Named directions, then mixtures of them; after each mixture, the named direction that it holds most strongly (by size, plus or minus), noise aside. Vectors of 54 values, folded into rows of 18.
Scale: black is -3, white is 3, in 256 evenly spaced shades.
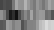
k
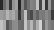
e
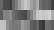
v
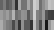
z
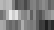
k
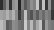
e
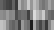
z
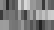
v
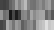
k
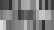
v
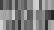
z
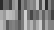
e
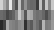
e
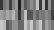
e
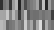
e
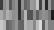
e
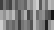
z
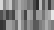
e
